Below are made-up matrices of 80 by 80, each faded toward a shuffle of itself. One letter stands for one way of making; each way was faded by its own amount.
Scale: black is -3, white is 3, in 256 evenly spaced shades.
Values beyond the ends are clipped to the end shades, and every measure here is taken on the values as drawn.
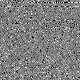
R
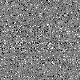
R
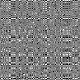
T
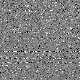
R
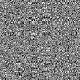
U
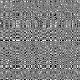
T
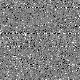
R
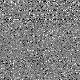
R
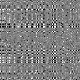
T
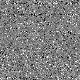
R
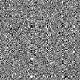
U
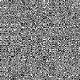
U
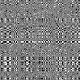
T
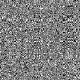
U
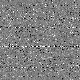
R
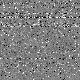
R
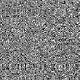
U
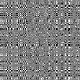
T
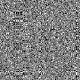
U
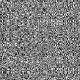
U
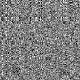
U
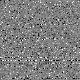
R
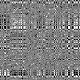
T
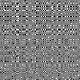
T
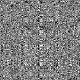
U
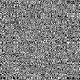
U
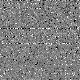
R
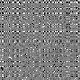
T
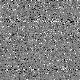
R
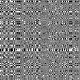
T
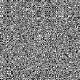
U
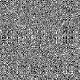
U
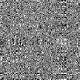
U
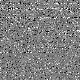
R
